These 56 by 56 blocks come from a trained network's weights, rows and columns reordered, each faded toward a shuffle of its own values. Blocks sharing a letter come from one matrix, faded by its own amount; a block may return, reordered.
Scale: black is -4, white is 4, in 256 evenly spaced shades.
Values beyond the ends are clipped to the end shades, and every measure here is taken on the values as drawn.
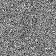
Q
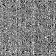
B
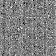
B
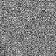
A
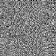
A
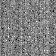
B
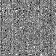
B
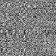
A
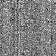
B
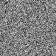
Q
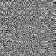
A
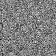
Q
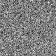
Q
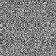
A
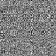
A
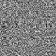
A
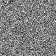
Q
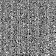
B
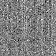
B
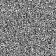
Q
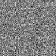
A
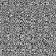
A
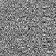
A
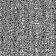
B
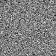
Q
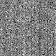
B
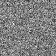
Q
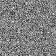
Q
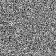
Q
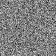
Q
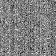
B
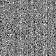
B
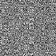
A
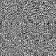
A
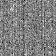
B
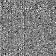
B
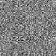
A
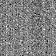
B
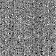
B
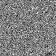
Q
